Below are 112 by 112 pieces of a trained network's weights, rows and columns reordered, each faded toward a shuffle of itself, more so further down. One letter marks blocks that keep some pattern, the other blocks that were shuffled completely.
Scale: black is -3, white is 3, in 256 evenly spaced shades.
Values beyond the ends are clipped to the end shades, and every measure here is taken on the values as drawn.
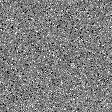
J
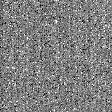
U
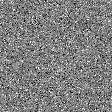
J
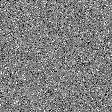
J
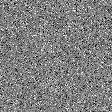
J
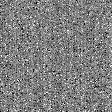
U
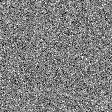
J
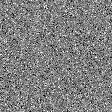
J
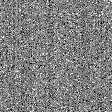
U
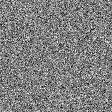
J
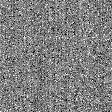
U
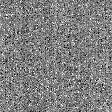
U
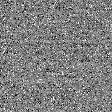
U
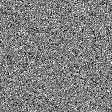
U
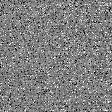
U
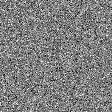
J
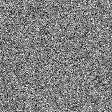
U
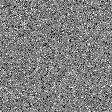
J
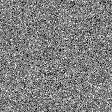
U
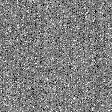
U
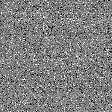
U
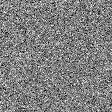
J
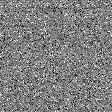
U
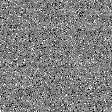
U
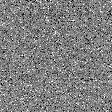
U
